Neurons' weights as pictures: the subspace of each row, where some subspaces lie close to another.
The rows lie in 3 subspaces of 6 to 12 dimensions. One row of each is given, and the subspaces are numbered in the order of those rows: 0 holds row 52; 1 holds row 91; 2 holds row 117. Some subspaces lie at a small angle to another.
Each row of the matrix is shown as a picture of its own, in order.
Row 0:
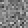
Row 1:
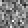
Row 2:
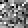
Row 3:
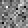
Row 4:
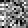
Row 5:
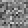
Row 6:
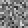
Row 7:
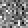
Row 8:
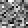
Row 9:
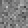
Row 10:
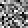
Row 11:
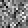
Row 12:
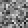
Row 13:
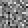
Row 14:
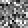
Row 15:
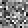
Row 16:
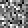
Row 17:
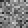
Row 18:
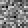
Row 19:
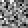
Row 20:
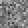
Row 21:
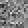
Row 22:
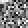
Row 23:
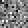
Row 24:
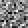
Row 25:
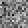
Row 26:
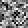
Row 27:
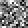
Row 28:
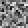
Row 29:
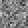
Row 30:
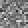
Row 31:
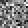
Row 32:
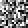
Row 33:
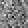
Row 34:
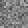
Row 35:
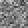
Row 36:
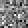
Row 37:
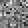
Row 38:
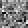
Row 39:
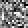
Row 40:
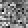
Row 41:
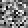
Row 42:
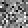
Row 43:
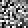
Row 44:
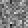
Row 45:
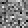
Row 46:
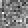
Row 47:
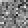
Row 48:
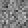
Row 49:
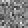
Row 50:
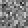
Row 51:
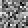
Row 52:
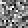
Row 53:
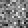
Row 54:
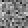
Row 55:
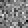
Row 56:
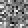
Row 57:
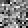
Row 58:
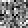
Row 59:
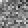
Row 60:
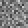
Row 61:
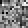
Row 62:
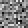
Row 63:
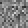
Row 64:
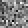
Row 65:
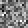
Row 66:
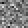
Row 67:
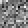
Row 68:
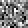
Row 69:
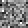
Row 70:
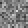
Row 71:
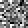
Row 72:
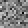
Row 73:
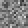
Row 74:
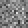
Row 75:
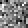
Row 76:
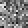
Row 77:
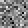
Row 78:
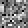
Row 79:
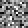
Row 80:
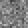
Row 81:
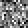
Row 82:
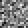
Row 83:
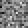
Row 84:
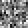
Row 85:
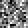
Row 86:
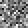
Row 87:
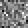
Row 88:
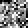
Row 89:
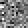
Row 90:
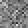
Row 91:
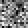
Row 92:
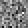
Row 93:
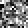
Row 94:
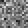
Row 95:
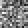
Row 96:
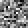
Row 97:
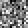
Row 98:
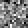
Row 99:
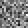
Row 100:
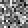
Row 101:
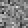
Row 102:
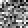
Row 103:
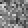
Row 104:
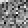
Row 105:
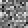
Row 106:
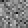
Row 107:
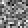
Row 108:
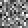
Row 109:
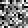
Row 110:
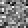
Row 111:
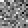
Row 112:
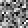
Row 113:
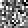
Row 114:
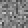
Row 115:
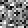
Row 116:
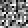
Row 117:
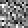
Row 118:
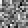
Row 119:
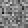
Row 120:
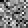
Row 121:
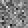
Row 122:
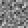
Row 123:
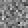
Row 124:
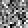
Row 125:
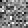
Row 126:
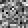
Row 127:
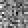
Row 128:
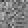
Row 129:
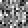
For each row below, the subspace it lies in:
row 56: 2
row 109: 1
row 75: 1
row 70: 0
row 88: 1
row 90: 0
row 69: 0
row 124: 1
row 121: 1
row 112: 0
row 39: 0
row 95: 1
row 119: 0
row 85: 1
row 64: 0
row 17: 2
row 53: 1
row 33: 0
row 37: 0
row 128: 0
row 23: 0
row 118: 0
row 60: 0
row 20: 0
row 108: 0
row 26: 0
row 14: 0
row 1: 0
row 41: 1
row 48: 1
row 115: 0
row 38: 1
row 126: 1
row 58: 2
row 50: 2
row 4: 1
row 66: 1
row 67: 2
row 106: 2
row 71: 2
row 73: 0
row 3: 2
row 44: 2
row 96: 1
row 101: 1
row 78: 0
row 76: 0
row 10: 0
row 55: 1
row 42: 0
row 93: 0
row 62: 0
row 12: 0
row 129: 2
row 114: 1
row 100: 0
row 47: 2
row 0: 1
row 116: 1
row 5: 2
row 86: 0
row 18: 1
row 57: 1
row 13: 0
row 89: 1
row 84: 2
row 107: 1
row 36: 0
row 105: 2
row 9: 2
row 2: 1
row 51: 2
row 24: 1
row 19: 1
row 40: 1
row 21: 2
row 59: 2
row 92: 0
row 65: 1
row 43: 1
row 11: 1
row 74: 1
